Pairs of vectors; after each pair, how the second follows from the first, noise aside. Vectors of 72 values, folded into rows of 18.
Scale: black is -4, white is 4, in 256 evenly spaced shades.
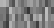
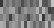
shuffled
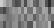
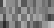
reversed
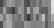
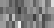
shuffled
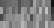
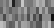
shuffled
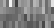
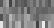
reversed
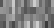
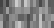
reversed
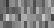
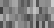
shuffled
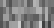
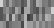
shuffled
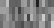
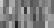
reversed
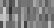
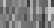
reversed
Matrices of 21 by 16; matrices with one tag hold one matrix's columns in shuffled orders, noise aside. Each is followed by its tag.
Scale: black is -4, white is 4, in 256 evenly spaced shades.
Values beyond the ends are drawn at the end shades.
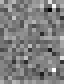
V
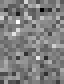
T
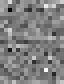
V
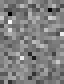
T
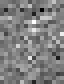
T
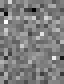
T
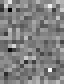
V
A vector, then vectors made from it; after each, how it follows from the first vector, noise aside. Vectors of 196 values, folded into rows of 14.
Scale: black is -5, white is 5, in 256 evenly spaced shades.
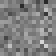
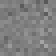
shrunk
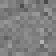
shrunk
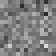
copied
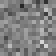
copied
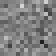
negated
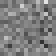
negated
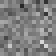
copied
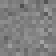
shrunk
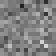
copied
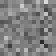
negated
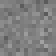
shrunk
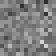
copied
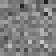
copied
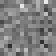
negated
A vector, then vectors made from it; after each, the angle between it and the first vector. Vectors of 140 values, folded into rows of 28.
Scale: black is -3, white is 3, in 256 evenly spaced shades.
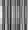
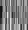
nearly opposite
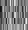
partly opposed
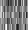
partly aligned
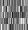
orthogonal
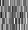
orthogonal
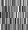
orthogonal
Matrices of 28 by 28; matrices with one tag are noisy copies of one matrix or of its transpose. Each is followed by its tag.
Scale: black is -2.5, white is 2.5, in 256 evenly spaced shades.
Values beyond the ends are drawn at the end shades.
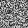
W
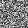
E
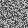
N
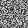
W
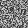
W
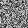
E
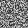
W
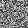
E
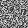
W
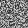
W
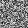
E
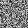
E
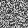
W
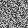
N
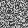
W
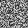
W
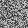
N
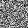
E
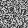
W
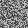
N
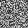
W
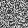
W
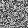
E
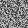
N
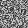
W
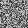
E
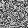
E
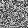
E
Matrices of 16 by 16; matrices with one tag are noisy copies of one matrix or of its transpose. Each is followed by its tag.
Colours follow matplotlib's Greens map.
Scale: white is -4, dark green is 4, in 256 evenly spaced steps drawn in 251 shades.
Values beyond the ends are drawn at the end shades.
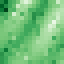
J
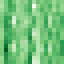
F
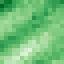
J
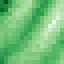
J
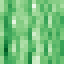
F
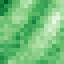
J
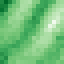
J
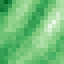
J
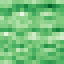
F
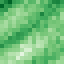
J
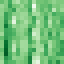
F
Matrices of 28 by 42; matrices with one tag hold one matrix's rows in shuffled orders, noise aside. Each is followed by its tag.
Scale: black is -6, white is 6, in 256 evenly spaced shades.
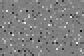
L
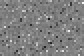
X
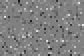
X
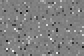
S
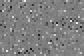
L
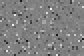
S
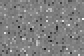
X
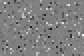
X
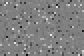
S
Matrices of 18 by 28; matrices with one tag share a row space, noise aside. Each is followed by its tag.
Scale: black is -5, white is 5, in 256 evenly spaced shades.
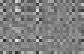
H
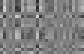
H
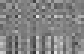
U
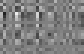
H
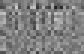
U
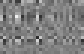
H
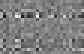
H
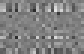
U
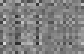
H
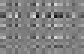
U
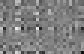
H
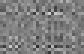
U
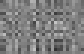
U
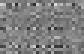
U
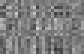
U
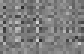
H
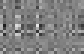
H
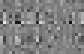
H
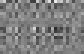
U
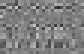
U
